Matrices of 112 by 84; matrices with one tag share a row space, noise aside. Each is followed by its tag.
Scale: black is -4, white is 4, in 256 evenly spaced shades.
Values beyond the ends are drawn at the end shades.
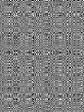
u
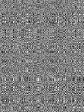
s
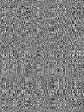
s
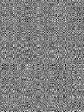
s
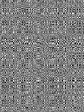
s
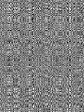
u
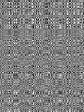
u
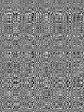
u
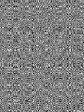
u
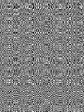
u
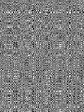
u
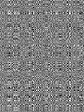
u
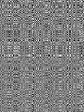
u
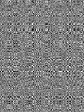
u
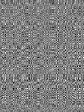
s
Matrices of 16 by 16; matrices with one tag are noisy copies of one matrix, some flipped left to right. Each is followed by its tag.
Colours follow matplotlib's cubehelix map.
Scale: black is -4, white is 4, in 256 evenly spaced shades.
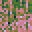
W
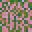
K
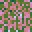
K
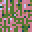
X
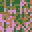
W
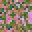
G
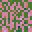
K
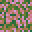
G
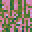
X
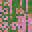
W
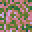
G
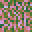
K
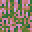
X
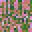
X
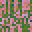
X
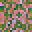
G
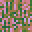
X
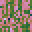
X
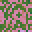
G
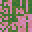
W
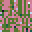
X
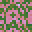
G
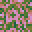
G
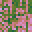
W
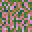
K
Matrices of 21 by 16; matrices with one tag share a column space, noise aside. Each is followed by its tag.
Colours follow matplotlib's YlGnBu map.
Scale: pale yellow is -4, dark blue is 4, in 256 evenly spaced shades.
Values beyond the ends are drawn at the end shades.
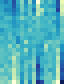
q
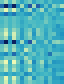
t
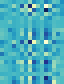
t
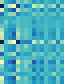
t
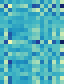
t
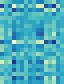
t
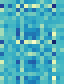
t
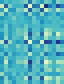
t
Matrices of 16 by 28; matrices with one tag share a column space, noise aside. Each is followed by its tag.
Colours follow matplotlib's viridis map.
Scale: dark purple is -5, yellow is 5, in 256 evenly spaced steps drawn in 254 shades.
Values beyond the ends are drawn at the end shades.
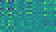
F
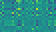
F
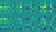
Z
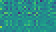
F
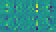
Z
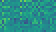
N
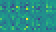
Z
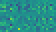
Z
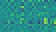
N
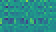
N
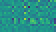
N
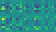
Z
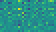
F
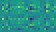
Z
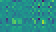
N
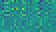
F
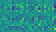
Z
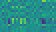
N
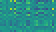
F
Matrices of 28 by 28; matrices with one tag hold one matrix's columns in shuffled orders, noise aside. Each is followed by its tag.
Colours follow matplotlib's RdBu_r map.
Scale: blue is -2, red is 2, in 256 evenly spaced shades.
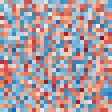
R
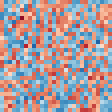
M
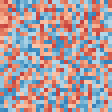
M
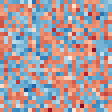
R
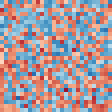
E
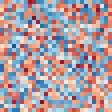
R
